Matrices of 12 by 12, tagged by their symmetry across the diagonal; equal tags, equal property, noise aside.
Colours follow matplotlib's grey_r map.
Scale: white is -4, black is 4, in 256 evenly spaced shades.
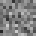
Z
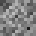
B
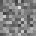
Z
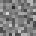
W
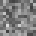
Z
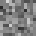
W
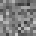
Z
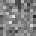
Z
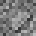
B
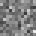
Z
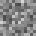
B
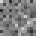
B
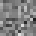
W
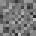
B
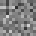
W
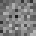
B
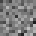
B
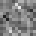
W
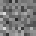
Z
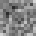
B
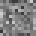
W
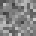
B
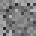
B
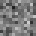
Z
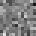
W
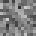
W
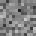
Z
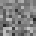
Z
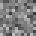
W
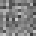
W
